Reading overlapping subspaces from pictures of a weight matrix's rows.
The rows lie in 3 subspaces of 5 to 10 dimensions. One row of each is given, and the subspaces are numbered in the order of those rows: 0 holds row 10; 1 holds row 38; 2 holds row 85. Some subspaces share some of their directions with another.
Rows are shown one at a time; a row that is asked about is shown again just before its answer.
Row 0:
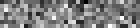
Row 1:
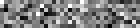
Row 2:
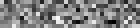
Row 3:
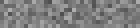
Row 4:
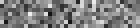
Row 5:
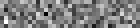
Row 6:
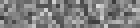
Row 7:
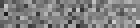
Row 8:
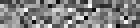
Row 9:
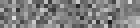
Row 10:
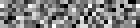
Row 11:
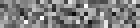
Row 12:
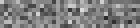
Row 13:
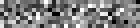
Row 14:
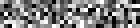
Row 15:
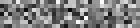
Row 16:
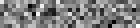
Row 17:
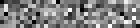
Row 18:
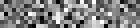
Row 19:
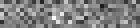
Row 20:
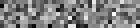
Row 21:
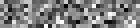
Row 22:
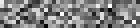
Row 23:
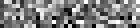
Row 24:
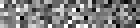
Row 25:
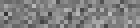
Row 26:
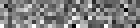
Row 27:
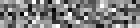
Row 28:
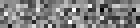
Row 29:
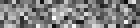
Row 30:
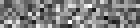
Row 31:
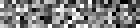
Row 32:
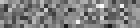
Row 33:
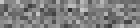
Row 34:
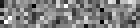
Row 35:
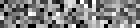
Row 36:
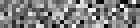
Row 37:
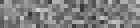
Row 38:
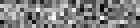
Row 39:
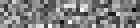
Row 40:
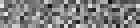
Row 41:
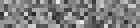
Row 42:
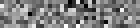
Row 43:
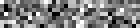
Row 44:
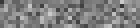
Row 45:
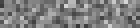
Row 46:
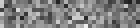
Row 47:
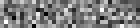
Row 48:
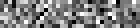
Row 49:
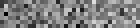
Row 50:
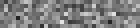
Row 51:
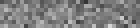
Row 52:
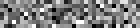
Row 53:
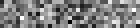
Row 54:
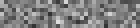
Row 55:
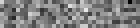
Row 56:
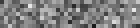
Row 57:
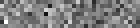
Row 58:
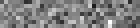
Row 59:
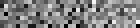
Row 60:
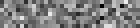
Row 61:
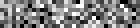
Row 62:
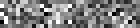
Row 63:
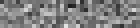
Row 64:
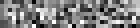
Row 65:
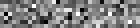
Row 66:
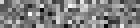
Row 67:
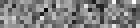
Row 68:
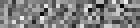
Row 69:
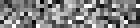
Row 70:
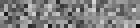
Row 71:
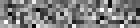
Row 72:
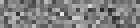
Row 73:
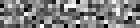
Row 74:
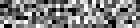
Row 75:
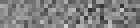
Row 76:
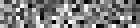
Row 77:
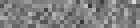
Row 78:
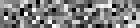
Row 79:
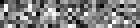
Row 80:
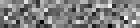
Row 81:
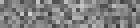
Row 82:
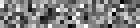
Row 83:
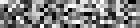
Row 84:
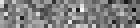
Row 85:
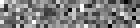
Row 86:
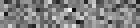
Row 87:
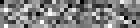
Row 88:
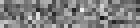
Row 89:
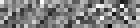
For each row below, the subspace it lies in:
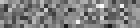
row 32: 0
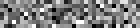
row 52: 0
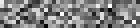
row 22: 1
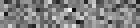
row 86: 1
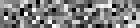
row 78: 1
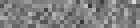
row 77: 0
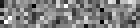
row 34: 0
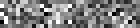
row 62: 1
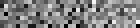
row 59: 2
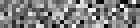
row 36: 0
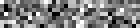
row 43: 1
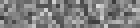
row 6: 0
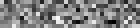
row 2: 0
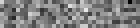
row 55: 0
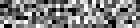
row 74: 0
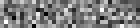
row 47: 1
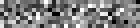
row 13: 1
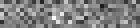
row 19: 1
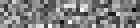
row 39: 0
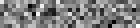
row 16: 0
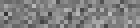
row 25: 2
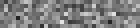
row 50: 0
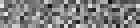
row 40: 0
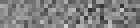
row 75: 0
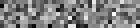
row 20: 2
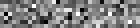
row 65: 2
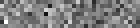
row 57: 1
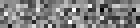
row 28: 1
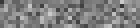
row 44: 2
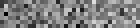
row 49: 2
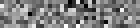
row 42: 0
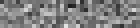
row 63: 0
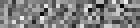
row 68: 0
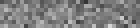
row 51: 1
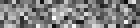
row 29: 0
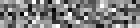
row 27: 1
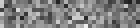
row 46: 0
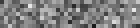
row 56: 1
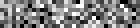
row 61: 0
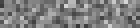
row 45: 0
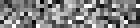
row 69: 2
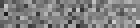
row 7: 2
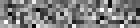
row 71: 1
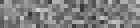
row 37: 1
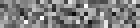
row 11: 0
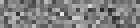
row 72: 1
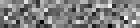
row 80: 1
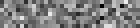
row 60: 0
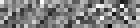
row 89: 0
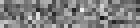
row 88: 1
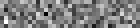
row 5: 1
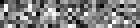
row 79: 2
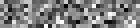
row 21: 0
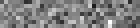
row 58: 0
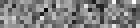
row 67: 0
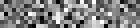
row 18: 2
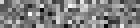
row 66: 2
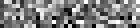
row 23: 1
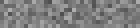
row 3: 1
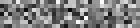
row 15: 2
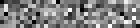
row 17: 2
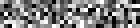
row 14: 0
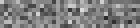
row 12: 2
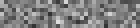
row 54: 0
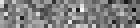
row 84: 2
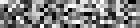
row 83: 0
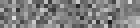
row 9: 0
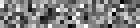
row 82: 2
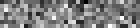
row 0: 1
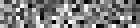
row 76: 1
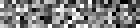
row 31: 2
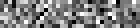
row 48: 0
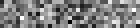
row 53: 2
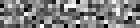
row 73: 0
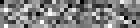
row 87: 1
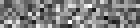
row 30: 2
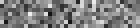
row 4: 1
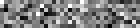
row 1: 1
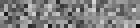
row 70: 0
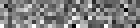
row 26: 0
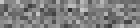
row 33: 2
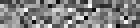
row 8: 2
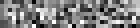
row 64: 1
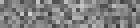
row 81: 1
